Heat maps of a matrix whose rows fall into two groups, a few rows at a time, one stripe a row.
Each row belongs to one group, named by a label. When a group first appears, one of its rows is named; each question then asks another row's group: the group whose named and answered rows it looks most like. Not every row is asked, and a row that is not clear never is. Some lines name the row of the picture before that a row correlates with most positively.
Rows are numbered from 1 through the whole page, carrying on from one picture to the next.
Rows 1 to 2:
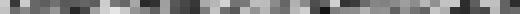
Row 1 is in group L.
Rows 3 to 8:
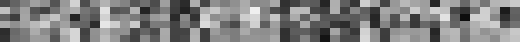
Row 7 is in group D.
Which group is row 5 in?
L
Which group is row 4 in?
L
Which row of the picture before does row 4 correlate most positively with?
1
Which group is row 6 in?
L
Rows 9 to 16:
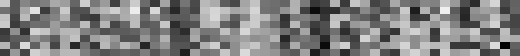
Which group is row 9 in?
L
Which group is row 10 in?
L
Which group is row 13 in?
D
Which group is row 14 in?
D
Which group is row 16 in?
D
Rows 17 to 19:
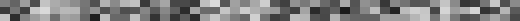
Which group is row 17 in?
L
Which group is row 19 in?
L
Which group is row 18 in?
D
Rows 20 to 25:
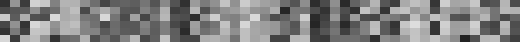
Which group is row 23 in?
D
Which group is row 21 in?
D
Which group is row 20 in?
D
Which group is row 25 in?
L
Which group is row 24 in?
D
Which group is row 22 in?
L
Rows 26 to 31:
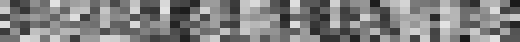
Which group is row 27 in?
L
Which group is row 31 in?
L
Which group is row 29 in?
L
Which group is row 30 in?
D
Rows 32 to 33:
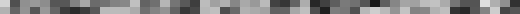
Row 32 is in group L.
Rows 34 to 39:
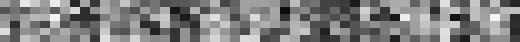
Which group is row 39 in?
L
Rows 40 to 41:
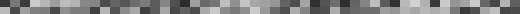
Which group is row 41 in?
L
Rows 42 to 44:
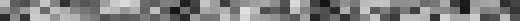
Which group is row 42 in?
L
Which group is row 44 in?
D
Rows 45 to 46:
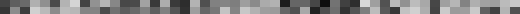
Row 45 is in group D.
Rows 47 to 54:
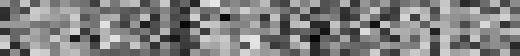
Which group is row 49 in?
D
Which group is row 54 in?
D
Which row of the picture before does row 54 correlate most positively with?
46
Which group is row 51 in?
D
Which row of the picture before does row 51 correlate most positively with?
45
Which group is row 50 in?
L
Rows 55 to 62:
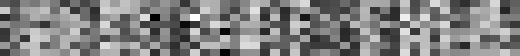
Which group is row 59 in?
D
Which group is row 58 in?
L
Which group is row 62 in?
D
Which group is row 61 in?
L
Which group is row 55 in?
L
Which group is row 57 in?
D
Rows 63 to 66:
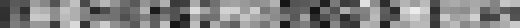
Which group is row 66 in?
D
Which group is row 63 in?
D
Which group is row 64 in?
D
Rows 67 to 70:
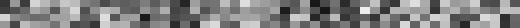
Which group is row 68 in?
D
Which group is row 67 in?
D
